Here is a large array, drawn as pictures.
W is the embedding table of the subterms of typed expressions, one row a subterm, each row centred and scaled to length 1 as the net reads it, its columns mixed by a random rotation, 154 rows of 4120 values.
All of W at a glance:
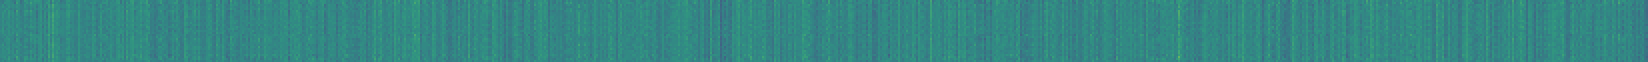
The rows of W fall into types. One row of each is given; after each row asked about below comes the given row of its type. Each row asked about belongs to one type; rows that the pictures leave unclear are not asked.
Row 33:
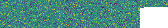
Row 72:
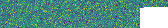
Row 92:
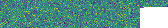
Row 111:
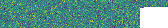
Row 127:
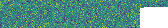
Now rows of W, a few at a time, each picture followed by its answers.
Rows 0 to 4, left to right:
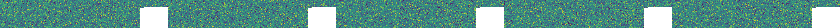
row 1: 127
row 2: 33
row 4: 33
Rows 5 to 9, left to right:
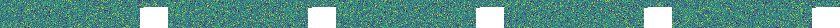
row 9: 92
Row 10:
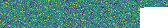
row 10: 33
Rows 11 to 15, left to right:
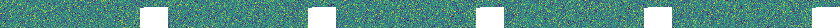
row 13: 33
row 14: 72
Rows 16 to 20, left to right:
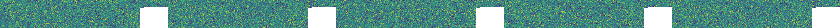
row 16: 111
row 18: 33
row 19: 111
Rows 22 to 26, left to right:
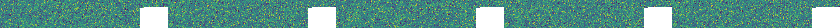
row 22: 72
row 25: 92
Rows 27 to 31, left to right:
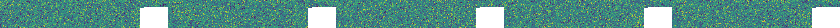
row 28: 111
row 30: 127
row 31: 111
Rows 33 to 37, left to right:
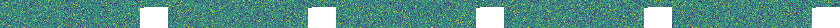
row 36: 72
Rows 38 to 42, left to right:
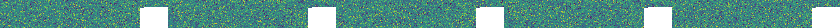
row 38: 33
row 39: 111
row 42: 127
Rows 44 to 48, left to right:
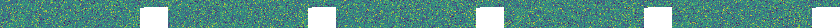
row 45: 127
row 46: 33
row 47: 92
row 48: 111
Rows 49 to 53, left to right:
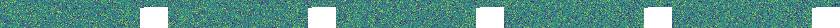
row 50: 92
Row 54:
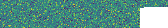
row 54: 33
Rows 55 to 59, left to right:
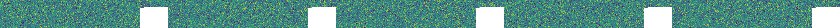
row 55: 127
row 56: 72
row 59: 72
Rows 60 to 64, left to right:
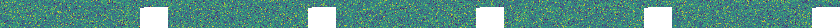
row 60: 111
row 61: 127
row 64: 111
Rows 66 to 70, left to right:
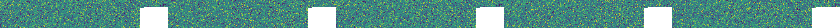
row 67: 33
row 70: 72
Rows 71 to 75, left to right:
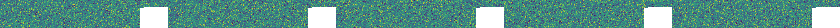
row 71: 33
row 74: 127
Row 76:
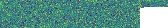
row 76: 127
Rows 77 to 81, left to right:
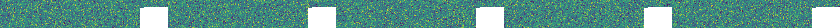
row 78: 127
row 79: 111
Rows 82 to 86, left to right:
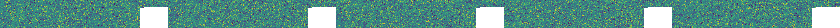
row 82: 33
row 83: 72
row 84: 111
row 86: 72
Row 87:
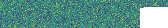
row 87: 127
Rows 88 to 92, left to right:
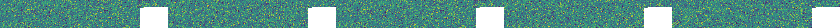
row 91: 127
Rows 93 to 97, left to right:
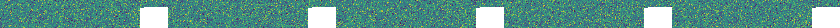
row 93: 33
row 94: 33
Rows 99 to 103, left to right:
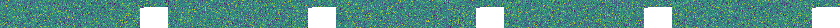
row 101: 111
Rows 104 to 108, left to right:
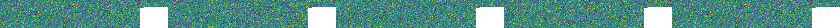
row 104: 33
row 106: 127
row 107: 72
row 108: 33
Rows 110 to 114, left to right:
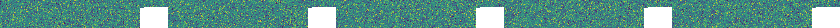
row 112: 33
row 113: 72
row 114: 127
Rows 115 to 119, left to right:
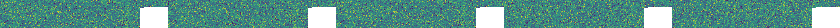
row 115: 111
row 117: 111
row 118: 127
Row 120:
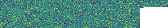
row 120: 92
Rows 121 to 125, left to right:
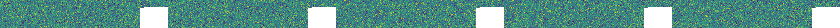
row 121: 127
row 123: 127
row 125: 72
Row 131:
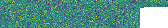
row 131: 111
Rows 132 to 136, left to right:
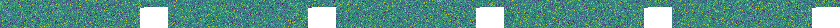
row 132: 127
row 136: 72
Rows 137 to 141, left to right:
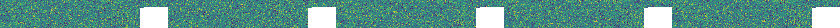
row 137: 111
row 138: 33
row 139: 111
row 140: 111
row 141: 111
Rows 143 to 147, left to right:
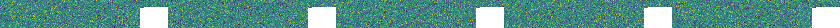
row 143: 111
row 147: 111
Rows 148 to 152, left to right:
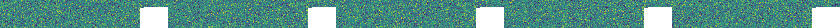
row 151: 33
